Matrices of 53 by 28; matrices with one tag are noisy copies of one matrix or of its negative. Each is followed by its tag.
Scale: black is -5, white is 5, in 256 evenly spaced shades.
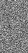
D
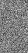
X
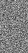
D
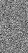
D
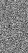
D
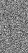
D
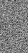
D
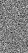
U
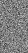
U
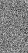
X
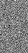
D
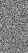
U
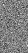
U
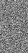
D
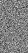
U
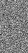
D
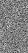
U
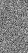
X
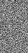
D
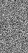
D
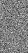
U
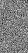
X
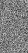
X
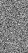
U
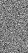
U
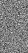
U
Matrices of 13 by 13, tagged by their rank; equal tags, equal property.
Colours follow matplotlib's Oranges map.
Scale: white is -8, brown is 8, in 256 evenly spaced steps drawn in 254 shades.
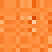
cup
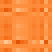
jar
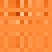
jar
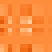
jar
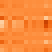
jar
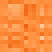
cup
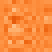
cup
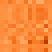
cup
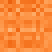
cup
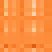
jar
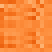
cup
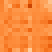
cup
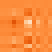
jar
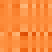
jar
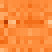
cup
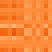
jar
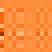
jar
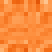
cup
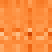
cup
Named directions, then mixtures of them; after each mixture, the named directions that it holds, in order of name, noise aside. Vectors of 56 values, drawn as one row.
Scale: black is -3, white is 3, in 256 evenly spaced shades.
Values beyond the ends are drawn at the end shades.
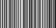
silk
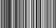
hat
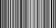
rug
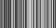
hat, rug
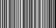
silk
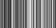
hat, rug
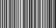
silk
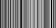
rug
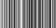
rug, silk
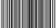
rug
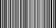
rug, silk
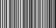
silk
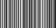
silk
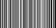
rug, silk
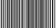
rug, silk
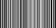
rug, silk
